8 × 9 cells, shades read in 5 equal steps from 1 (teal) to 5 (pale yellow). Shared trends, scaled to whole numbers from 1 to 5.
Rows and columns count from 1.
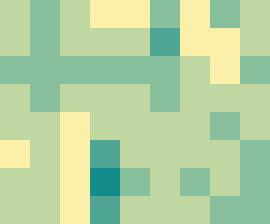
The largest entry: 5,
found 11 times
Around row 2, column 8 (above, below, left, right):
3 5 5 4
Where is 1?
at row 7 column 4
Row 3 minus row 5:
-1 -1 -2 -1 -1 -1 0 2 -1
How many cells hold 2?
3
